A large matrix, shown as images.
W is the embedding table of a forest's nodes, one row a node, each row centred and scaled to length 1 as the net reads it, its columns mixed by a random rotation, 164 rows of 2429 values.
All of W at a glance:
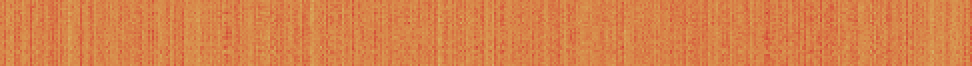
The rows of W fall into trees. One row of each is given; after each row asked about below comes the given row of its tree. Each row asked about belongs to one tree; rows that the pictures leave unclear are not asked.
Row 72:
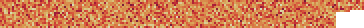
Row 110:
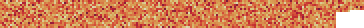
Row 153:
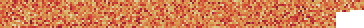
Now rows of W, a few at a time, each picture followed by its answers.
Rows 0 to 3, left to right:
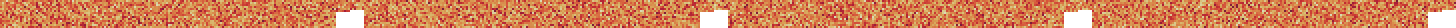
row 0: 153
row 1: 110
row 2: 110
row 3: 72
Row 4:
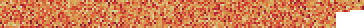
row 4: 153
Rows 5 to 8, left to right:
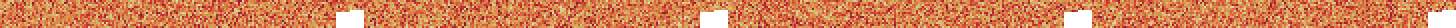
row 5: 110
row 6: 110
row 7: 153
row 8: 153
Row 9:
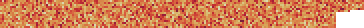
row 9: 72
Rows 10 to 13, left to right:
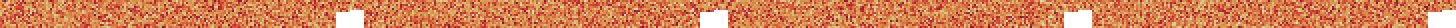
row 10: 110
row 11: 153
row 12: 110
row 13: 72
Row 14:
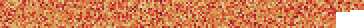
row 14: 110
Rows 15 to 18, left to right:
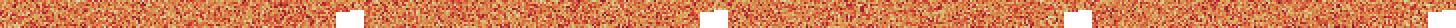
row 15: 153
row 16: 110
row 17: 110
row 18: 110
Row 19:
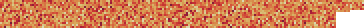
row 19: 110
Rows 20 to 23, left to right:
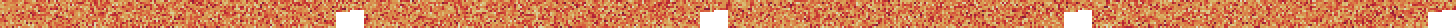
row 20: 72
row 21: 72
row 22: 110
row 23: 153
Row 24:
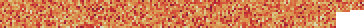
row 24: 110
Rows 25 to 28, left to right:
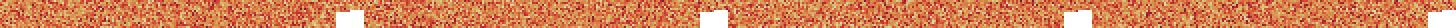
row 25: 110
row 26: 153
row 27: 72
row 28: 72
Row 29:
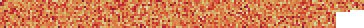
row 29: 110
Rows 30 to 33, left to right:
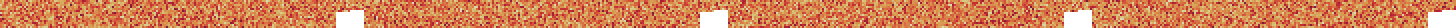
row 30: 72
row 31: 153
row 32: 153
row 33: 153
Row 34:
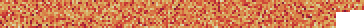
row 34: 153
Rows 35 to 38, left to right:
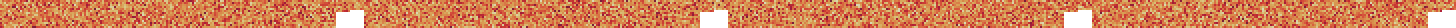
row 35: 153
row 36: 110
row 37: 110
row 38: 72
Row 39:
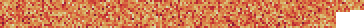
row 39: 110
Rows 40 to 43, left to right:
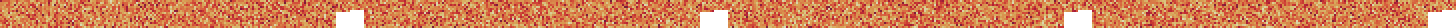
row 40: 72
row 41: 72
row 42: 110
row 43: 72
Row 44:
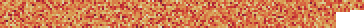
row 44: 110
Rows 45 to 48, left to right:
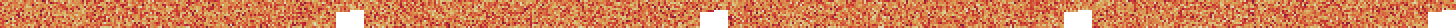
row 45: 110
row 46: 153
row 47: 110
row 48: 110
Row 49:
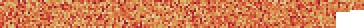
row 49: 110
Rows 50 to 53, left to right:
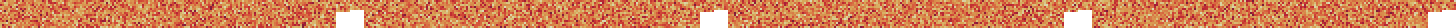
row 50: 110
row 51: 110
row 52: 153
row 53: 110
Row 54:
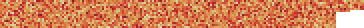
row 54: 110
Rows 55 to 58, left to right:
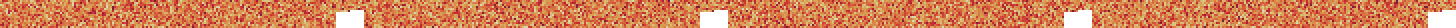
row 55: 72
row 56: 72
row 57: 153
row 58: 72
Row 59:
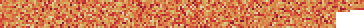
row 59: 72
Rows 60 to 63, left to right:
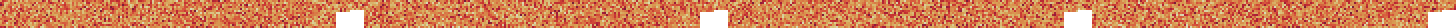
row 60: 110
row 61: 110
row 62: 110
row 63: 72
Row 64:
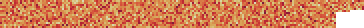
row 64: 153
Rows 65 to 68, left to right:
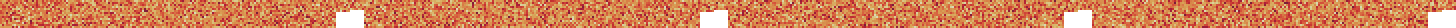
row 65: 153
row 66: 153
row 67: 110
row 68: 72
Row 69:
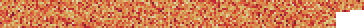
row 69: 153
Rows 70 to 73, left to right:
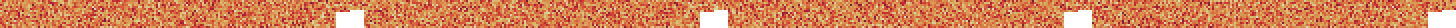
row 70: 110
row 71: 110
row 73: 153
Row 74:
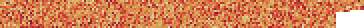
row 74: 153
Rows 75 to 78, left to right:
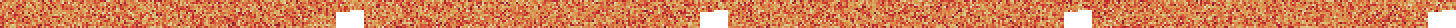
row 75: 110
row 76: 153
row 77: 110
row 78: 153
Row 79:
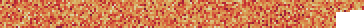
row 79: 153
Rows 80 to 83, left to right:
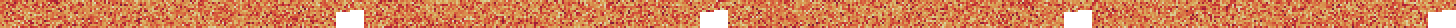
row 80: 153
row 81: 153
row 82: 153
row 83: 110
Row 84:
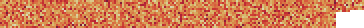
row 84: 153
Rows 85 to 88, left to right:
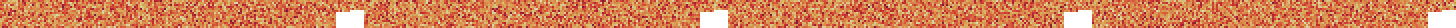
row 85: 110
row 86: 110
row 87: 72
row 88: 153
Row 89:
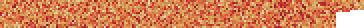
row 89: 153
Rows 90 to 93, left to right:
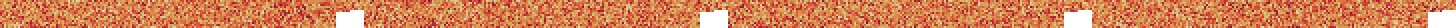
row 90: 153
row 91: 153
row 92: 153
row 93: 72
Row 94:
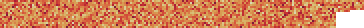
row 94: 153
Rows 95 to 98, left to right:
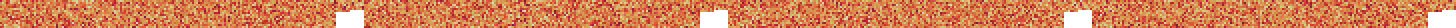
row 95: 153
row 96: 110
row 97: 153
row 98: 153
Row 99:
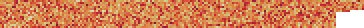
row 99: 153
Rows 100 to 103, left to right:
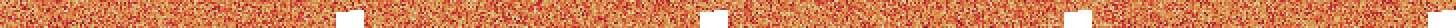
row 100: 153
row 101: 72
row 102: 110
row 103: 153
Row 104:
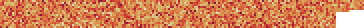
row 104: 110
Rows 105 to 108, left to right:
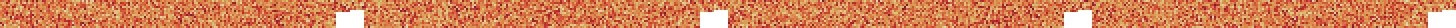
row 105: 153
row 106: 110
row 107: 153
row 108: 110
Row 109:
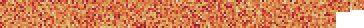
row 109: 110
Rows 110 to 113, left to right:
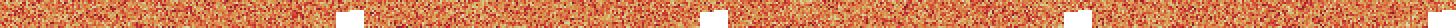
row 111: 153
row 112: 153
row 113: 110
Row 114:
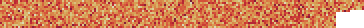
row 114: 153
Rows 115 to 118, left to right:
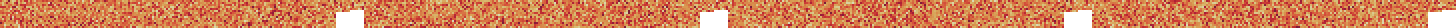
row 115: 153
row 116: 153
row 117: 72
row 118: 72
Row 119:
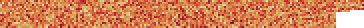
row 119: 72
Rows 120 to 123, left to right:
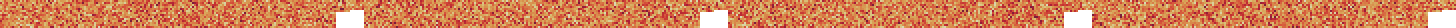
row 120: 72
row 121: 153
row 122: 153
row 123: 72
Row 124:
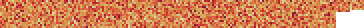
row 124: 110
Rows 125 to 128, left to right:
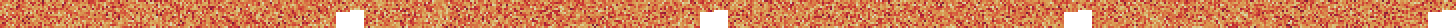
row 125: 110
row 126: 110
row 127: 110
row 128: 110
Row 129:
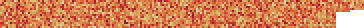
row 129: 110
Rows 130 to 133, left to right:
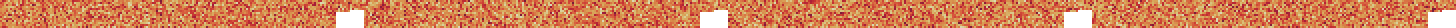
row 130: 110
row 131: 110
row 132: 72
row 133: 72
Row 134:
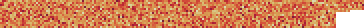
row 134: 110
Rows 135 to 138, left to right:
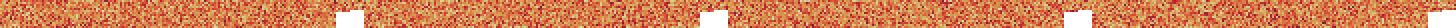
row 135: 153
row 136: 153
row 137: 153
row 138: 72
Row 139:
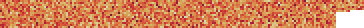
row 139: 72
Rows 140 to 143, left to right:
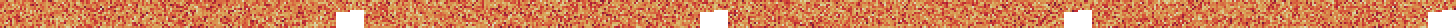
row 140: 110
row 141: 110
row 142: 153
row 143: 153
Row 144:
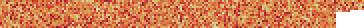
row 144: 153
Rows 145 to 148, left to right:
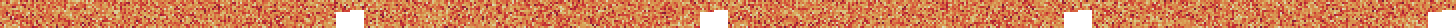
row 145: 153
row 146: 110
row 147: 153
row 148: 110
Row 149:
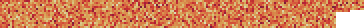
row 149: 72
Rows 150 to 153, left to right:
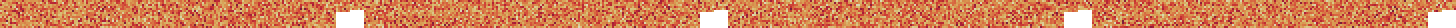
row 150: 110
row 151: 153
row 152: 110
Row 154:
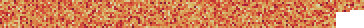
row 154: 153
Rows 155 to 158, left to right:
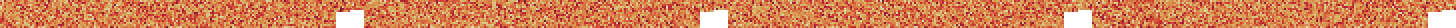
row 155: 72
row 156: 110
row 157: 110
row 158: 153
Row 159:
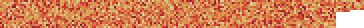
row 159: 153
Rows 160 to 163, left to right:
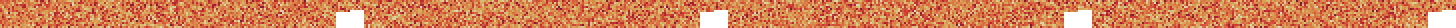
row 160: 72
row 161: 153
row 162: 110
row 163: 110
